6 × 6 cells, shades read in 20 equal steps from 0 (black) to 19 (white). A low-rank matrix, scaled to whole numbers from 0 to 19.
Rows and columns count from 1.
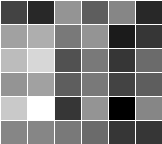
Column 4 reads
7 11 9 9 11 8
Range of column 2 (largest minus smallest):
16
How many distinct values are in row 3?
6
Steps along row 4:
up down up down up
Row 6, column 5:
4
